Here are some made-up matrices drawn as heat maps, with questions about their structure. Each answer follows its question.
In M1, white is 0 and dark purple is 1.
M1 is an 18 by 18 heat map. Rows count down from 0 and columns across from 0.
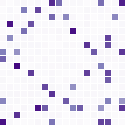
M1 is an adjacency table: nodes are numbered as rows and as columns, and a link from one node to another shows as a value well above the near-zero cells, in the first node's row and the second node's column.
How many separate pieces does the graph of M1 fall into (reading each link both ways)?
1
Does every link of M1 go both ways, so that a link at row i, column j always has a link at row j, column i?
yes
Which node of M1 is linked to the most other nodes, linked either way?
node 15
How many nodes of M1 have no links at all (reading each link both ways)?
0
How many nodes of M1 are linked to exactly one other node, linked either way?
4
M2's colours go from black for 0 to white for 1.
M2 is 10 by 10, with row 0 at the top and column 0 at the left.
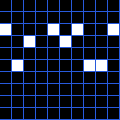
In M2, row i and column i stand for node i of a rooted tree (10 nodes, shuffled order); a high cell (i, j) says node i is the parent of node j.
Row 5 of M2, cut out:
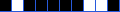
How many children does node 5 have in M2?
3
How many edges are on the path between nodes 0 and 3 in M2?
2
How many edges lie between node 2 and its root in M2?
1
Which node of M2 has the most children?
2
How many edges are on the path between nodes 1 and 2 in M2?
3
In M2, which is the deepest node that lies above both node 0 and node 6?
2
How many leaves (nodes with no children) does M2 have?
7
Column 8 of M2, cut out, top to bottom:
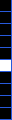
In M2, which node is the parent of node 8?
5
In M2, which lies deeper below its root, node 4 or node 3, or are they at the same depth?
node 4
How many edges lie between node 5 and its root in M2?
1
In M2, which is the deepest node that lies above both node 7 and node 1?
5
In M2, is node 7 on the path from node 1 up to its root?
no
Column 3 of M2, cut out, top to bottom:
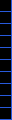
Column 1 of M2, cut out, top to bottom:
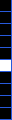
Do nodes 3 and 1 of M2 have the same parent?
no
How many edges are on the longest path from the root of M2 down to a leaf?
2
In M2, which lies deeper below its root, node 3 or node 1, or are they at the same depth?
node 1
